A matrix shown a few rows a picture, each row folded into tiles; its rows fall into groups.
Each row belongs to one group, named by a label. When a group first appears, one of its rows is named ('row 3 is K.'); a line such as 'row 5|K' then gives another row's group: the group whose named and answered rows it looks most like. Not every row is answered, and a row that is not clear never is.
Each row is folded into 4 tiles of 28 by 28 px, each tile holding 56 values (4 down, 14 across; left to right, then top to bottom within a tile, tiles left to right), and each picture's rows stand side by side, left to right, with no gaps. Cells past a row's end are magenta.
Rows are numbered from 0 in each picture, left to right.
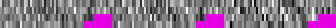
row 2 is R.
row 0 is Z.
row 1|Z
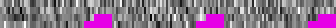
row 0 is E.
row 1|R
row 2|Z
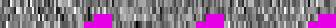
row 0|Z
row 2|E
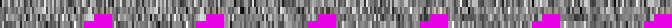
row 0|R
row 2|R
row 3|Z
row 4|E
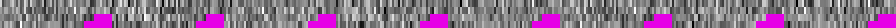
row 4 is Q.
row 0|Z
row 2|E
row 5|Z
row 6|R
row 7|Q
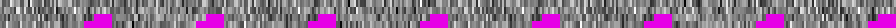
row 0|Z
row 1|R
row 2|Z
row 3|Q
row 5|Z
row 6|Q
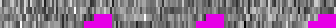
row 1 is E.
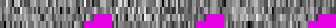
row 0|Q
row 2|E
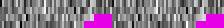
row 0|R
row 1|R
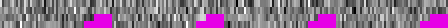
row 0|Z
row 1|R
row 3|R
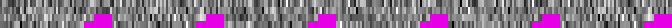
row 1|R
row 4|Q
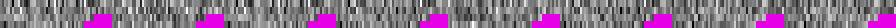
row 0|Q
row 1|Z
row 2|Q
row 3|Q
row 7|R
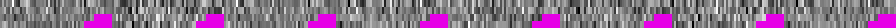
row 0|E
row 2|E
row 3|Q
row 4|Z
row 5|R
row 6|R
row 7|Q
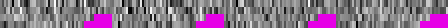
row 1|R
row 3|R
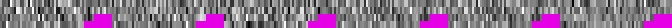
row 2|E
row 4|Z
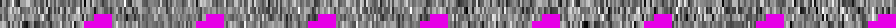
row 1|E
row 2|Z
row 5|E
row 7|R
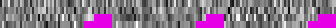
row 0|R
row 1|E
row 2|E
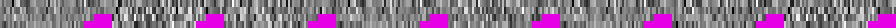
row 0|Q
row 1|E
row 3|Q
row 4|Z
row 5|Q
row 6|Q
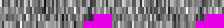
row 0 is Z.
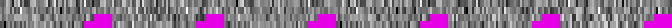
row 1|Z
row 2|Q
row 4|R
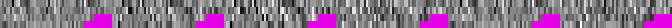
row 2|R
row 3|Z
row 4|Q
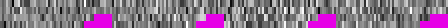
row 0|Q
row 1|R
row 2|E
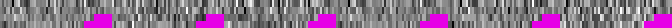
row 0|Q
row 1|Z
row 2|E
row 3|Q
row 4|Q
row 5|E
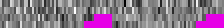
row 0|Z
